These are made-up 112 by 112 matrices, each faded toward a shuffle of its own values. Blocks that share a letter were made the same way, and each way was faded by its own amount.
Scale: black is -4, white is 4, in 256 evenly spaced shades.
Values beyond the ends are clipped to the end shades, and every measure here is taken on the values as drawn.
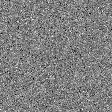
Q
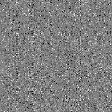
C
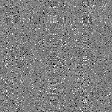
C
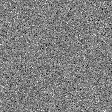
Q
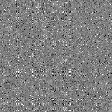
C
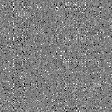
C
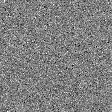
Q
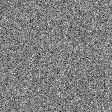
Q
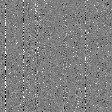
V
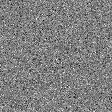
Q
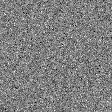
Q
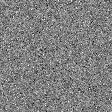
Q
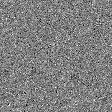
Q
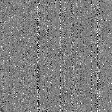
V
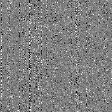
V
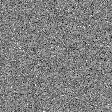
Q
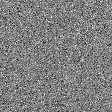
Q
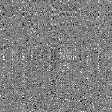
C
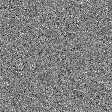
Q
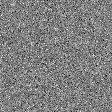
Q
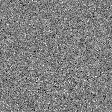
Q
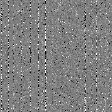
V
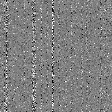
V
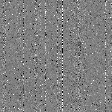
V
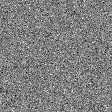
Q
